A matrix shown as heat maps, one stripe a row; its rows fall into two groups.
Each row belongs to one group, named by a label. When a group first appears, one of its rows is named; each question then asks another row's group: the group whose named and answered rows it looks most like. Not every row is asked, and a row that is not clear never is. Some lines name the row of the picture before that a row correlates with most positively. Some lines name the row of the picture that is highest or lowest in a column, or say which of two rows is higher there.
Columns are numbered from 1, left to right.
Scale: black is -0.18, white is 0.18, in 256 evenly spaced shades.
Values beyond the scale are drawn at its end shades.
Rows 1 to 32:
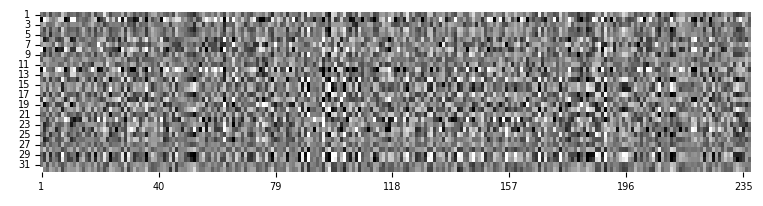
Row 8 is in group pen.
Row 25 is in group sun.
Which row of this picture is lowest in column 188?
8
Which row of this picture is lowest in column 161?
22
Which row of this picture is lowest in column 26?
24
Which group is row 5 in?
sun
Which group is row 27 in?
sun
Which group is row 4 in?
sun
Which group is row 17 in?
sun
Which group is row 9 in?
sun
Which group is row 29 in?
sun
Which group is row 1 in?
sun
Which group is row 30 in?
sun
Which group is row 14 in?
sun
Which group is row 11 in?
pen
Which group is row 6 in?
pen
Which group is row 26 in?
pen
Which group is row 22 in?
pen
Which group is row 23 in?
pen
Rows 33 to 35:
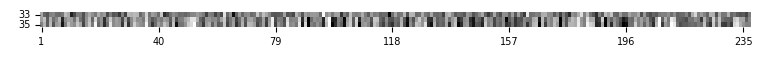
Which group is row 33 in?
pen
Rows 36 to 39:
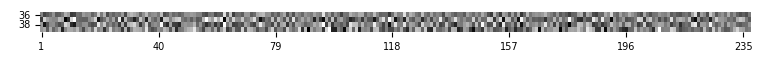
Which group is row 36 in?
pen
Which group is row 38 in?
pen
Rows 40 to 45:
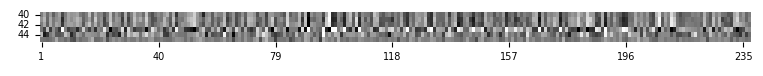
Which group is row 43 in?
sun
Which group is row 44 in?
pen
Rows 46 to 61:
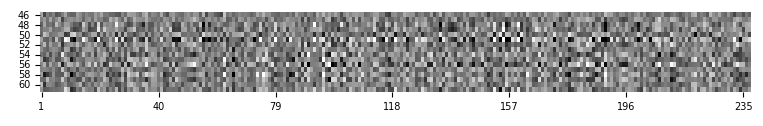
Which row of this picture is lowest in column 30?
56
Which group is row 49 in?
pen
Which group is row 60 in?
pen
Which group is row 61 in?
pen
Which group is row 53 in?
pen
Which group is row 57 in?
sun
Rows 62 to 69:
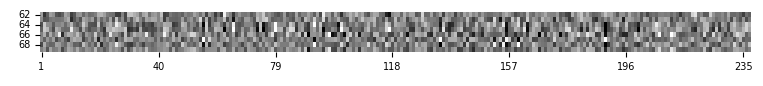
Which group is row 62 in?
pen
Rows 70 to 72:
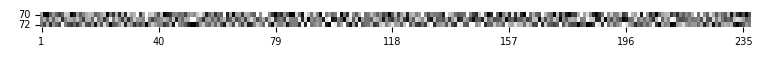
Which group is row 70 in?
pen
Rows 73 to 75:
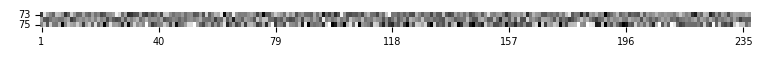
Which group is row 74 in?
pen
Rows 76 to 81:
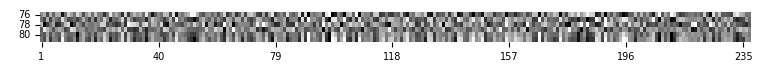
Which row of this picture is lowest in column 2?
78
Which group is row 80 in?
sun
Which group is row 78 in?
pen
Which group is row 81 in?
sun
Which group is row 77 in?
sun
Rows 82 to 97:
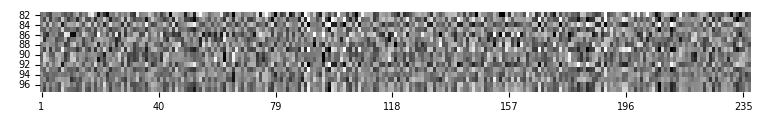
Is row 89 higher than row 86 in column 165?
No
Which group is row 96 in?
sun
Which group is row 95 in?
pen
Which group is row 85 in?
sun
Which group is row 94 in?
pen
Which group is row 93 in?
sun
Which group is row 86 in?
pen
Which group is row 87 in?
pen
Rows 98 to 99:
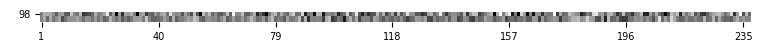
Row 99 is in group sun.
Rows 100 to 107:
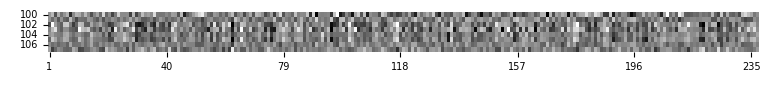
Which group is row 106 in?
sun
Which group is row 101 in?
sun
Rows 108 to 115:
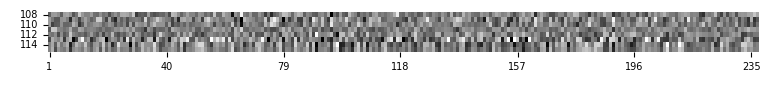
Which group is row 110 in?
pen
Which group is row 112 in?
sun
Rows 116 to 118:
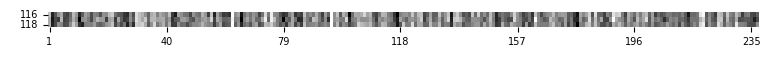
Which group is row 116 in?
pen
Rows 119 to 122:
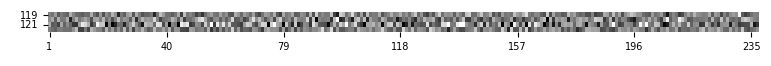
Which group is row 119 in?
sun
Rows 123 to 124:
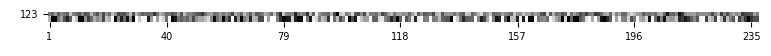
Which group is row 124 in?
pen
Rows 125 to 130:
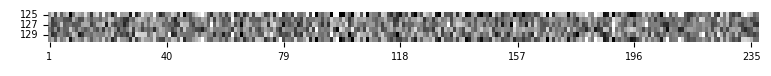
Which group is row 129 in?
pen
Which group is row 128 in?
sun
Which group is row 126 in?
pen
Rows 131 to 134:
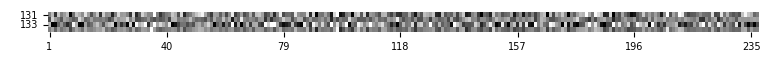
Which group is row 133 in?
pen
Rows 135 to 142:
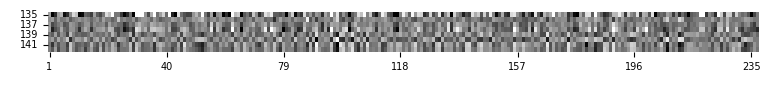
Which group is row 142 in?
sun
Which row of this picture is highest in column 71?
140
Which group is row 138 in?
pen
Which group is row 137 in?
pen
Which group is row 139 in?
sun
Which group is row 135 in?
pen
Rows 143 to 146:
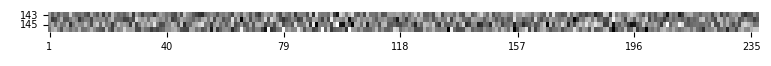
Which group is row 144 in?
pen
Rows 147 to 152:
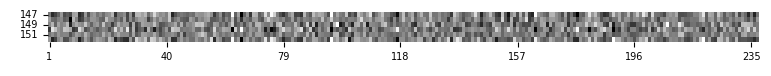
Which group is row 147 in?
pen
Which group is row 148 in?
pen
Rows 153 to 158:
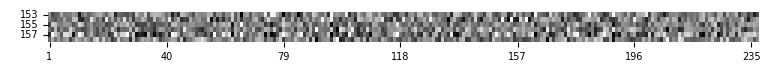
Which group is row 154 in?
pen
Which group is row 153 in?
pen
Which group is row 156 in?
sun
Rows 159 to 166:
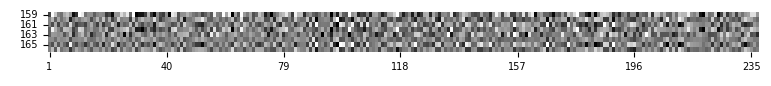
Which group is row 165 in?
sun
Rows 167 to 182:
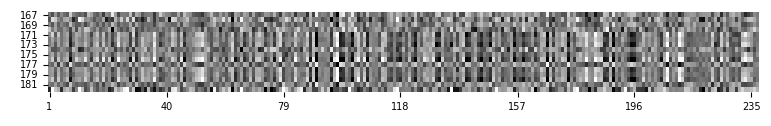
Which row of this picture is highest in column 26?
182
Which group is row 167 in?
sun
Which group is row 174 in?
pen
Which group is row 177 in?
sun
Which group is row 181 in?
sun
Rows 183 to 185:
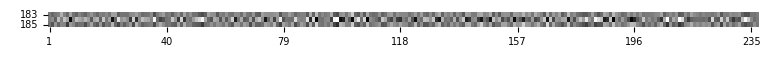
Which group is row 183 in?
sun
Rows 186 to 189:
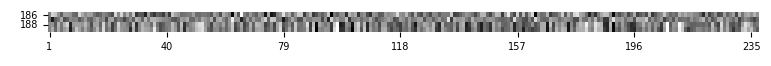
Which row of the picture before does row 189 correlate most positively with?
184
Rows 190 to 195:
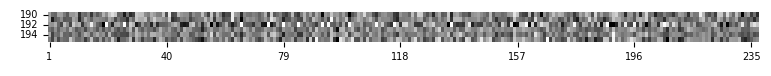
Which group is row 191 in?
pen
